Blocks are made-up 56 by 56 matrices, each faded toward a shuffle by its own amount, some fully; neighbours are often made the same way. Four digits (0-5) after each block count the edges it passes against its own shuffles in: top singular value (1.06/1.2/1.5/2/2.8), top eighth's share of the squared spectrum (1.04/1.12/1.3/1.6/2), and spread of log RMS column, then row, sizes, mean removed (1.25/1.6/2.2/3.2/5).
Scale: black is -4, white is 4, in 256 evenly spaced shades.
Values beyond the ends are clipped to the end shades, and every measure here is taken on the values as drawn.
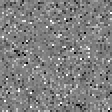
0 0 0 0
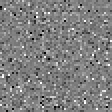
3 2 0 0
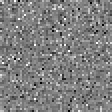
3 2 1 0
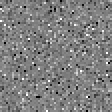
1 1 0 0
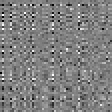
5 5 3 3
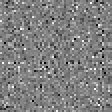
3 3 1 1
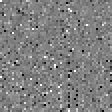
3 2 0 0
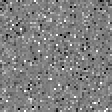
0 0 0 1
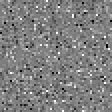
1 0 0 0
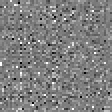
3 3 1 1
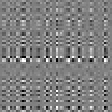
5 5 4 4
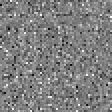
3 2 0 1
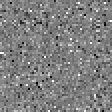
2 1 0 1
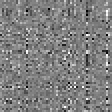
4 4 3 2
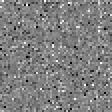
2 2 0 0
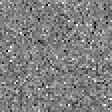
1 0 0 1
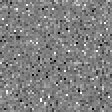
0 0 0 0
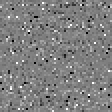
2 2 0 0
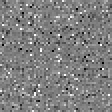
3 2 1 1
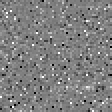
2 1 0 0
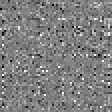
3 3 2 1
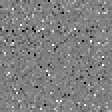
3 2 0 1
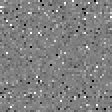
2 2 0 1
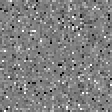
1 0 0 0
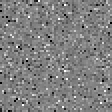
2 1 1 0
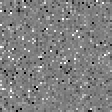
1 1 0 0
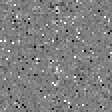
2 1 0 0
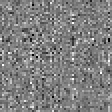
3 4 3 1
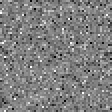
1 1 0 0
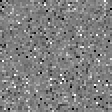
0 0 0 0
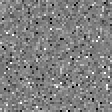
0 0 0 0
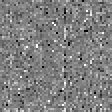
3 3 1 0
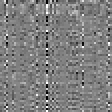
4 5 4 2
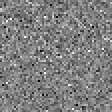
1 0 0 1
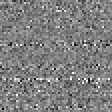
2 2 0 3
